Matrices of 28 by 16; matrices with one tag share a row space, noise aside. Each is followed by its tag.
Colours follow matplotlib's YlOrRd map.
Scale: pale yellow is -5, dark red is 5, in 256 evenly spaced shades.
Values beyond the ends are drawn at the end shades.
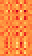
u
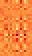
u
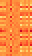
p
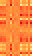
p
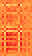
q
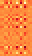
u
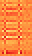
q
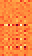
u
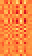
u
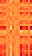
p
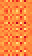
u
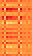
q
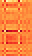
q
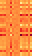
p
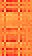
q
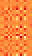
u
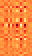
u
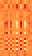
u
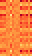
p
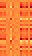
p
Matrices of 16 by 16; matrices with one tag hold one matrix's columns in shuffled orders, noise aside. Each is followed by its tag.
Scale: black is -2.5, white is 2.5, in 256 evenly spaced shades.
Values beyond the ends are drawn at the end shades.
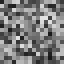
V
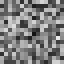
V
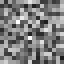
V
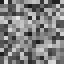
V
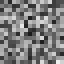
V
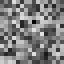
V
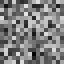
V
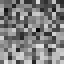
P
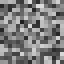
V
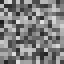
V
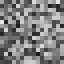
V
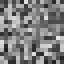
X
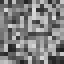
X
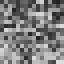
P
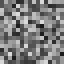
V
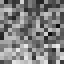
P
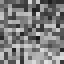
P
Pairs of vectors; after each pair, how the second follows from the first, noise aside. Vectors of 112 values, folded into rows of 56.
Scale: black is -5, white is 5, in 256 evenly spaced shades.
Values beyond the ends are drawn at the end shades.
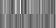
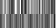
scaled up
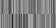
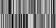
scaled up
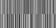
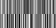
scaled up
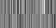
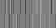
partly zeroed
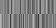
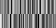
scaled up
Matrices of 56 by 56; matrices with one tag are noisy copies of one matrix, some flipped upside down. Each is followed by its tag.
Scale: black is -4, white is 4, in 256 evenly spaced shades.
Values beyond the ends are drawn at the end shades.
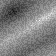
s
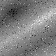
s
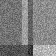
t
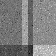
t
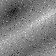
s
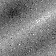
s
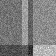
t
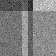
t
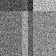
t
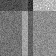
t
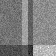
t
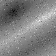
s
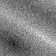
s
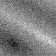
s
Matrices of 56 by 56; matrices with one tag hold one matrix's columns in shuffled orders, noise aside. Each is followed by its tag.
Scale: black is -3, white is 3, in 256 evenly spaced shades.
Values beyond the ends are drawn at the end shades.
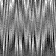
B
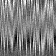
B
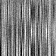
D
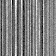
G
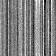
G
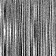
D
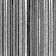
G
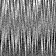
B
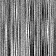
D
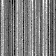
G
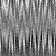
B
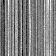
G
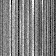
G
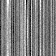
G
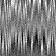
B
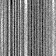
G
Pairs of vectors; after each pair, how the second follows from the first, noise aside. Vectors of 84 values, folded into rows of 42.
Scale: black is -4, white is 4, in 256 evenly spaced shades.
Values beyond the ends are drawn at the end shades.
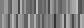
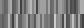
negated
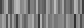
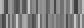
negated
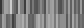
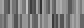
shuffled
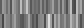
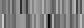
negated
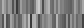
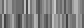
shuffled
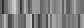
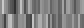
negated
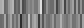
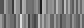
negated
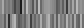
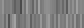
shrunk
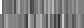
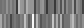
shuffled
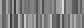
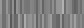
shrunk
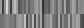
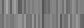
shrunk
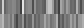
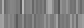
shrunk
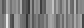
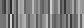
shuffled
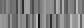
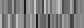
shuffled
